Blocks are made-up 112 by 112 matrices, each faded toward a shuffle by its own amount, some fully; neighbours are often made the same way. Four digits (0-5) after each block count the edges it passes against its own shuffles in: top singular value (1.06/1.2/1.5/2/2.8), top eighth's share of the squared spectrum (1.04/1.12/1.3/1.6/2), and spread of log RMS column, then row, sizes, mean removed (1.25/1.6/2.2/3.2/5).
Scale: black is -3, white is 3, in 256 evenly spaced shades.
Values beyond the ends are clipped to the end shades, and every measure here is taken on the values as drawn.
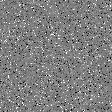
0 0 0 0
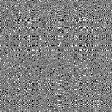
5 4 3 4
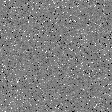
0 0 0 0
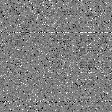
4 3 1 2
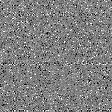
3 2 0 2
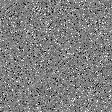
1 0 0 0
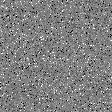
0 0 0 0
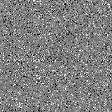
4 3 1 2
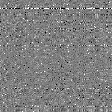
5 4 1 2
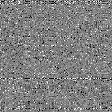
4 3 1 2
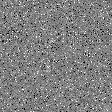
2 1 0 0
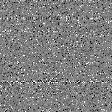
4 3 0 2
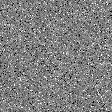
2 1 0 0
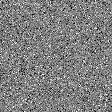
0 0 0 0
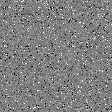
3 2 0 1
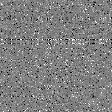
4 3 1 2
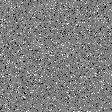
1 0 0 0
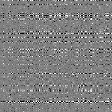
5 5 3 4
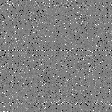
4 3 1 1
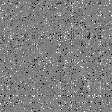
4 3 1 2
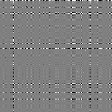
5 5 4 4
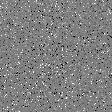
3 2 1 1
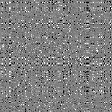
5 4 3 3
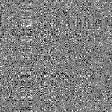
4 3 2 2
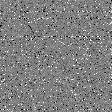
2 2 1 2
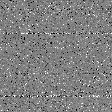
2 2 1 2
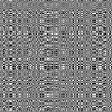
5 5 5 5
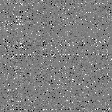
4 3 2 2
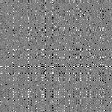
5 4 3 3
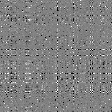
5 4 3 3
